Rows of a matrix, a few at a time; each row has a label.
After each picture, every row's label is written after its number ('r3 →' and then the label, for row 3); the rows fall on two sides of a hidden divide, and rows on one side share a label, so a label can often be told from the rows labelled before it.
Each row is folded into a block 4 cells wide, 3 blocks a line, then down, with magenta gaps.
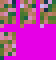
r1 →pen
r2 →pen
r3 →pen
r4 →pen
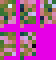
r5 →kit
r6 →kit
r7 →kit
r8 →pen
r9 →pen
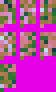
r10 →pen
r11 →pen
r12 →pen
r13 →pen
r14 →pen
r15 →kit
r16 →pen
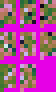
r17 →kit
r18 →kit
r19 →kit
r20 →pen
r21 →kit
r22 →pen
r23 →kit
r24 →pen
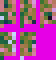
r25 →pen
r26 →kit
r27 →kit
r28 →kit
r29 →kit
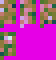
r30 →pen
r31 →pen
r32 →pen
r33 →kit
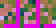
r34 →pen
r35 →pen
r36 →pen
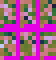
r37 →pen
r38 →pen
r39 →pen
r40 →pen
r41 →kit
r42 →kit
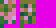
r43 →kit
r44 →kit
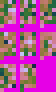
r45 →kit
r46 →pen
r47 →pen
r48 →kit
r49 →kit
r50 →kit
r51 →kit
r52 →pen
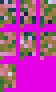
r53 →kit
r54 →kit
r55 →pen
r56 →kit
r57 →pen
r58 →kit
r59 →pen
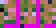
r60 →kit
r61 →kit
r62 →kit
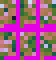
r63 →pen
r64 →kit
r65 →pen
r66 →pen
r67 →pen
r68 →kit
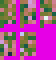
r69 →kit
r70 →kit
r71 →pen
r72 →pen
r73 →pen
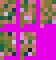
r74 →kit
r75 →pen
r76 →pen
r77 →kit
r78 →kit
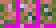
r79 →kit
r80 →pen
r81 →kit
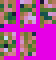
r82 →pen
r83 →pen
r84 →kit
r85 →kit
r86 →pen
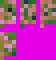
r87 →pen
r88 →pen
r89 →kit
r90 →pen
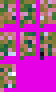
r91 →kit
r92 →kit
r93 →pen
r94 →kit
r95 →pen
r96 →kit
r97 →kit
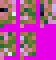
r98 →kit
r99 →pen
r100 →kit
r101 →kit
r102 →pen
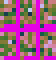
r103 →kit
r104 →kit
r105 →pen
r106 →kit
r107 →kit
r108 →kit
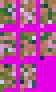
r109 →kit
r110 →pen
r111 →kit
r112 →pen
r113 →kit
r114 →kit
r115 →pen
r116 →kit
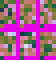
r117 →kit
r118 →kit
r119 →pen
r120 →kit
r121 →pen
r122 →kit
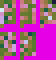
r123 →pen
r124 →pen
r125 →pen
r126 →kit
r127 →pen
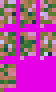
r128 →pen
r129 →kit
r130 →pen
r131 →pen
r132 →kit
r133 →pen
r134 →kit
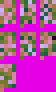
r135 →pen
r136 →pen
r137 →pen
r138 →kit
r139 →pen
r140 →pen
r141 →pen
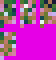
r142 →pen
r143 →pen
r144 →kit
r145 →kit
